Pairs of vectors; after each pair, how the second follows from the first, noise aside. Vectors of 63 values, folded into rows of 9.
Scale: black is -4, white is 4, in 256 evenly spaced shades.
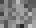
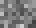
negated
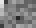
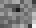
reversed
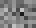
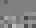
partly zeroed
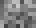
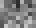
negated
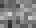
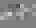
partly zeroed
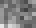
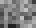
negated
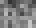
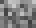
negated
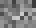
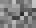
negated
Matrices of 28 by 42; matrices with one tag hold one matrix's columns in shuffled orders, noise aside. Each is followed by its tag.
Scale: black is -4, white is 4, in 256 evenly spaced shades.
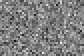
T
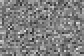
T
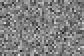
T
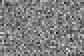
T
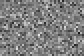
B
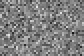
B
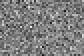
B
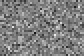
B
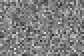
T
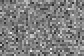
T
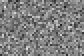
B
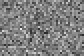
T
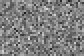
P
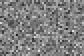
T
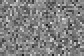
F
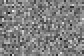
F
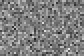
T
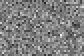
B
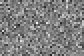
B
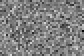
B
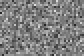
F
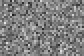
P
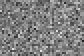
T
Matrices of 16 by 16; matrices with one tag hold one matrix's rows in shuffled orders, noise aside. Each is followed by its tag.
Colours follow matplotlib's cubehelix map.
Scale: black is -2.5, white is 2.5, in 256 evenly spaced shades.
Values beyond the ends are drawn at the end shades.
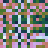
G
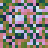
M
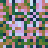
M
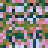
M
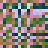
G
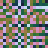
G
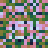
M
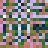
G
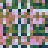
G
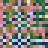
G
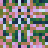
G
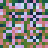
M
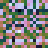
M
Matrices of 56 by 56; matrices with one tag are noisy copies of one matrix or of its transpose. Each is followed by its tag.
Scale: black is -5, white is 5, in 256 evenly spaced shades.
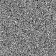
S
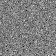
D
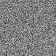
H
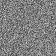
H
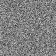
S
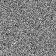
S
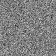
S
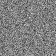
D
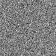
H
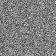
D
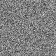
S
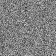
D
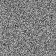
S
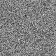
S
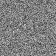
D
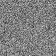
H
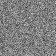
D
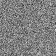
H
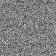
D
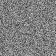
D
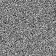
H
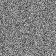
D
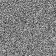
H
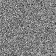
H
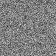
D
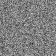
D
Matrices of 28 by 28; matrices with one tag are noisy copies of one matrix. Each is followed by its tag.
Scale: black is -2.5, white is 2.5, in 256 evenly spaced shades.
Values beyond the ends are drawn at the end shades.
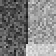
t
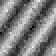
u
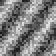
u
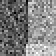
t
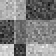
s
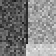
t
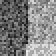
t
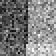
t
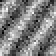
u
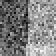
t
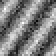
u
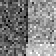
t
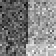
t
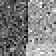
t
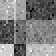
s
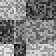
s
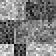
s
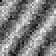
u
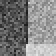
t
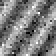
u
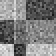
s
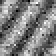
u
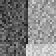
t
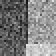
t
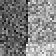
t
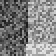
t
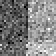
t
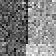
t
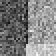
t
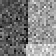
t
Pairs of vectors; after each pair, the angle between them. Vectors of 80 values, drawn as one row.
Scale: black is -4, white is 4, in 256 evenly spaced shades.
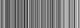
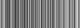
nearly parallel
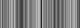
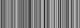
orthogonal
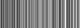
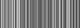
nearly opposite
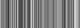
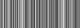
partly opposed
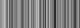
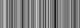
nearly parallel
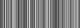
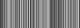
partly aligned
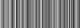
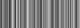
nearly opposite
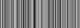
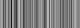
orthogonal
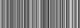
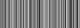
nearly opposite
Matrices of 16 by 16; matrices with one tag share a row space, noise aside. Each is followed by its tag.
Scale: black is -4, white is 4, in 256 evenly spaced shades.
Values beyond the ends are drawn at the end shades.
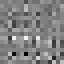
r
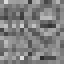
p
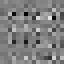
r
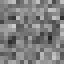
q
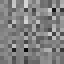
r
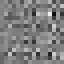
r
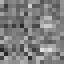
p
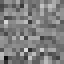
p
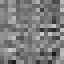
q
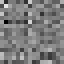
p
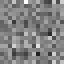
r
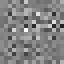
r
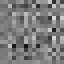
r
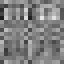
p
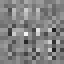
r
